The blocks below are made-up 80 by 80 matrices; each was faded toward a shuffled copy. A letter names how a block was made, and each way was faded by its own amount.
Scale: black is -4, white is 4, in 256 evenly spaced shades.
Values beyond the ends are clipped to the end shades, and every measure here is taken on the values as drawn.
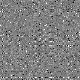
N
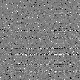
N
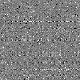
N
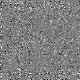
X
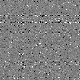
N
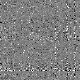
X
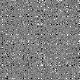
X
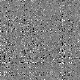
X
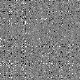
X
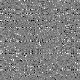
N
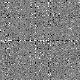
X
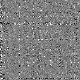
X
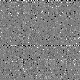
N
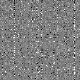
X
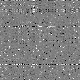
N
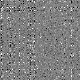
X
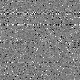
N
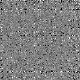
X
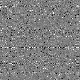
N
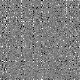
X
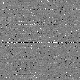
N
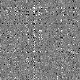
X
